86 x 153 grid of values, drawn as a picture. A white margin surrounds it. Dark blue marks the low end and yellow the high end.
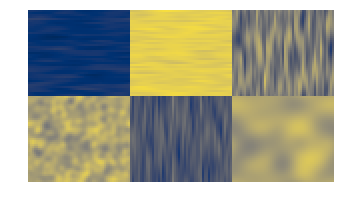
It is made of 2 by 3 panels. Panel 1,1: very low, streaked across, faint in contrast. Panel 1,2: very high, streaked across, faint in contrast. Panel 1,3: middling, streaked downward, strong in contrast. Panel 2,1: high, blotchy. Panel 2,2: low, streaked downward. Panel 2,3: high, smooth.
